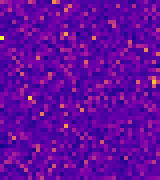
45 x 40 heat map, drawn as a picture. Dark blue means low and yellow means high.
No overall slope runs across the table. Overall the values sit about 20% of the way up the scale. There are no regular stripes. The grain is fine, like static. Most values sit low, with a long tail of high ones.
